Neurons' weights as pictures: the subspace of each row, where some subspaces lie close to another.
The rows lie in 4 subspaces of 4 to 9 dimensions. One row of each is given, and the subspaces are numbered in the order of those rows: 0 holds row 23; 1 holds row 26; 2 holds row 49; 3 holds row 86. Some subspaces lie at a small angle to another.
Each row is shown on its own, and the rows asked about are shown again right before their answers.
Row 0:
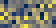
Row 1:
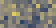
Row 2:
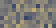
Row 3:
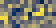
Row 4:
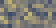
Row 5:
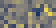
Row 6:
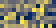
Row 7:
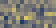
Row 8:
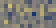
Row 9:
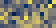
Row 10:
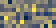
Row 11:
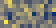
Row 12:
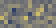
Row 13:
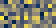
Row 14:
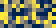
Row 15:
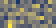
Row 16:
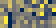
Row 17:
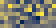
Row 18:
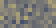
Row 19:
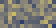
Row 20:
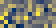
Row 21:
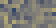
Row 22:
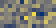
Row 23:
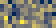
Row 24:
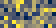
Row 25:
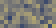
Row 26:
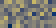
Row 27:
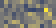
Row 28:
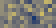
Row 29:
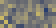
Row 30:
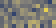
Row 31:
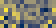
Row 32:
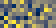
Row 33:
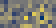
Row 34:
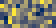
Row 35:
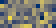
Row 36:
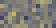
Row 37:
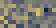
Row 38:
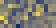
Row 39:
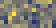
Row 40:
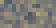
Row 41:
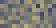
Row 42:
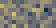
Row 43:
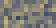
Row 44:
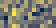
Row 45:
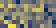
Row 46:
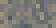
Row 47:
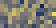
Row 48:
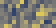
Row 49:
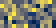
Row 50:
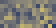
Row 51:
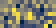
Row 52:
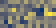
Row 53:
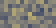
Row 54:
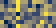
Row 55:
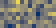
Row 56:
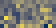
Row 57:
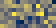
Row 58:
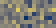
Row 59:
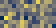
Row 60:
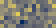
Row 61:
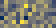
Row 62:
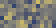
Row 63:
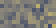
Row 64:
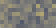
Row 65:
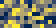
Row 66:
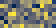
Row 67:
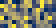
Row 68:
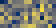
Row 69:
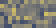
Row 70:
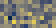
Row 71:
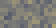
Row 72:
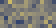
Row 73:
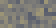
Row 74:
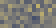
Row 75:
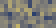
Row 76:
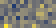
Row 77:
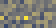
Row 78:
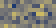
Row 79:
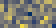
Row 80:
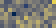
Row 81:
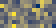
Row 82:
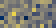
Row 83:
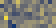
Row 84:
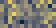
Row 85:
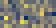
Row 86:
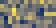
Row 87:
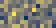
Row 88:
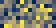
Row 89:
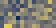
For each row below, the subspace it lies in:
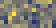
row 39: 2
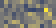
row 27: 1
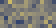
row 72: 0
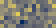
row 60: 0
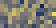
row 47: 1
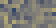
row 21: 1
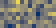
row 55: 1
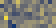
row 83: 1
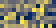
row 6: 3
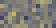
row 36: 3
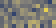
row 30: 0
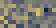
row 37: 3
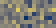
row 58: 1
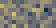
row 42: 3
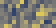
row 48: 1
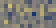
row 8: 1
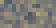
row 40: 1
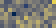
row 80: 0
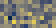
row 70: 2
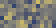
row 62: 0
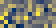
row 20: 3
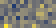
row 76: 1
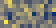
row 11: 1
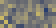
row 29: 3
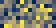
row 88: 1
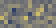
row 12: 3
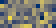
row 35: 3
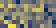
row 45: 1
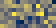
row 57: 0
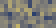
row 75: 1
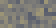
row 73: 2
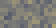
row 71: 0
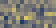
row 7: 3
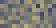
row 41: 2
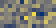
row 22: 1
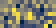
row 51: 3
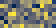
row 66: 1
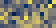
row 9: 0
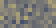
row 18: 0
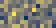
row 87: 2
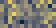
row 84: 0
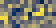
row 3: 0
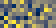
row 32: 3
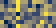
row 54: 1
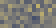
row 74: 2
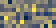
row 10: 1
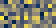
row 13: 0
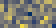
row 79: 0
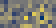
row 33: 2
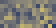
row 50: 3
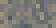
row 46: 2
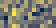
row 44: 2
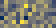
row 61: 0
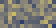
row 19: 0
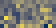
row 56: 3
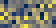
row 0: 0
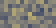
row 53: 2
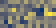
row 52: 3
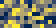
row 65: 1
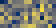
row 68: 0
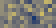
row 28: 2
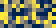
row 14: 1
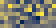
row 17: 0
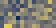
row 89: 1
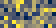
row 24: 1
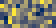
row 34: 3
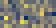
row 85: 0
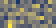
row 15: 1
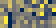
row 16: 1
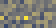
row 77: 3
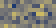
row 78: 1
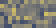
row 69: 3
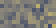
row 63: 2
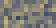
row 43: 1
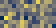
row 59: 0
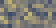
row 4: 1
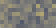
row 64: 0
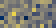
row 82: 3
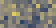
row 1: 2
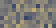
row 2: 1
